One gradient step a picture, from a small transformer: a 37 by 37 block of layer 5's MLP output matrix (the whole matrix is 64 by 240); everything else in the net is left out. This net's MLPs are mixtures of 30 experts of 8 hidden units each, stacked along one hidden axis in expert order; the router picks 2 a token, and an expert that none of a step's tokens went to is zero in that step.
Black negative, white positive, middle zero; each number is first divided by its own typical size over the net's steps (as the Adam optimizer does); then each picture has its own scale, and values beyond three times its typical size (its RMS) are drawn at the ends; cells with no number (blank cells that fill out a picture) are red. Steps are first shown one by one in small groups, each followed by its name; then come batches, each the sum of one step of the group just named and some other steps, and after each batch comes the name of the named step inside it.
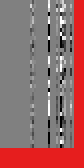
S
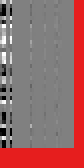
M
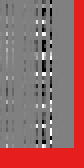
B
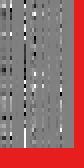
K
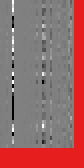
B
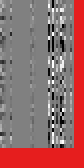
S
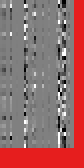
K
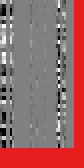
M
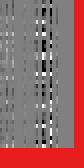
B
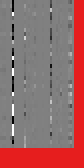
K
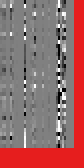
K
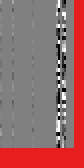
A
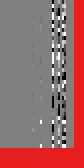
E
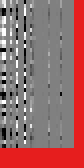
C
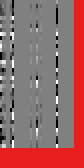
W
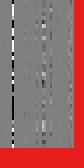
W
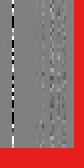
E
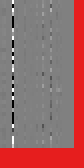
C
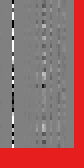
A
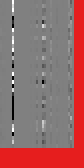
W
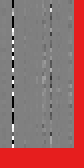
C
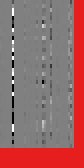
W
